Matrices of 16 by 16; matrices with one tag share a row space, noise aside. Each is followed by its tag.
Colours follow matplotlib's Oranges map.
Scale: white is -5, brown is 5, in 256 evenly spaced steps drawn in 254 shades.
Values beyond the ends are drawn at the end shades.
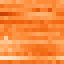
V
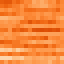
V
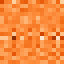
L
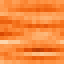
V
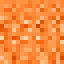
L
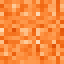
L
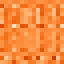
L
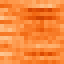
V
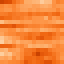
V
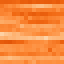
V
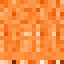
L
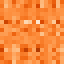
L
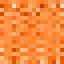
L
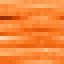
V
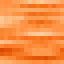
V
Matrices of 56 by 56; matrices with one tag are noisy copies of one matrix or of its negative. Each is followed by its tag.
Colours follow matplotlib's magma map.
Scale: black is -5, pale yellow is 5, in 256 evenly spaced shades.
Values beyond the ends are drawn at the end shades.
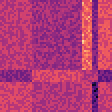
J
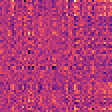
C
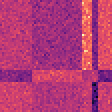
J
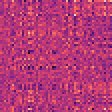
C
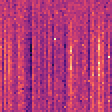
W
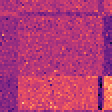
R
